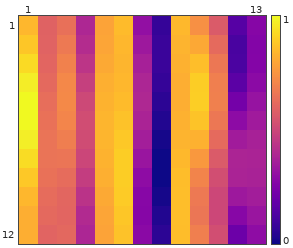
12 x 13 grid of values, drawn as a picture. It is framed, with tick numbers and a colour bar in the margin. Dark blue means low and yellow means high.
Stripes running up and down repeat 3 times from left to right. The ninth with the highest average is the middle left. Streaks run downward.
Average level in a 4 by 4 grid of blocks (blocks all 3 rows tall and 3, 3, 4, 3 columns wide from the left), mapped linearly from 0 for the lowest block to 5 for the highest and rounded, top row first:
4 4 2 0 / 5 4 2 1 / 5 5 2 1 / 4 4 1 0
